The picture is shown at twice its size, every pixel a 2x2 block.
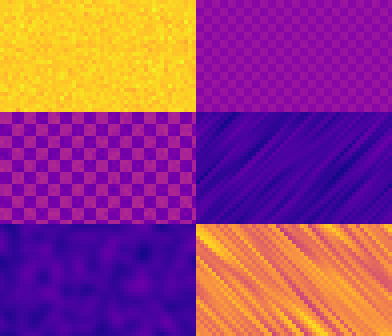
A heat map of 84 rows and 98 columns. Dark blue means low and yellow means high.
The table splits into 3 rows of 2 panels. Panel 1,1: very high, fine-grained, faint in contrast. Panel 1,2: low, checkered, faint in contrast. Panel 2,1: low, checkered. Panel 2,2: very low, slanting up to the right, faint in contrast. Panel 3,1: very low, blotchy, faint in contrast. Panel 3,2: high, slanting down to the right.
